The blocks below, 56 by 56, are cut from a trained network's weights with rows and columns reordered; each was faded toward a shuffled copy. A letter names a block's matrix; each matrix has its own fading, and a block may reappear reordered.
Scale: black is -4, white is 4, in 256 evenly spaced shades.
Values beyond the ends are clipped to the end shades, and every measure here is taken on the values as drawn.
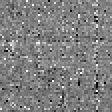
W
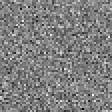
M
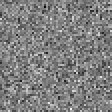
M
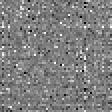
W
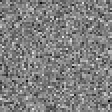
M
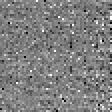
W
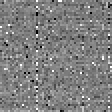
W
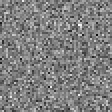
M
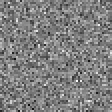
M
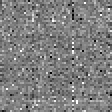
W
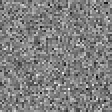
M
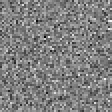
M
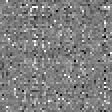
W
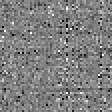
W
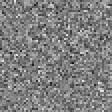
M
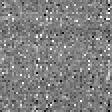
W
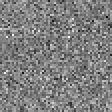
M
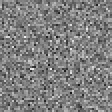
M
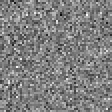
M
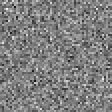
M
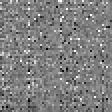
W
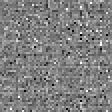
W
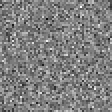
M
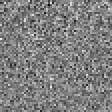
M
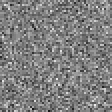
M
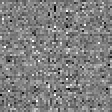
W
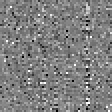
W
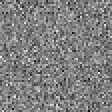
M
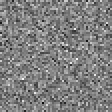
M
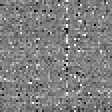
W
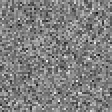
M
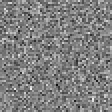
M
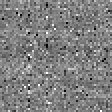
W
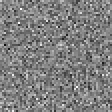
M
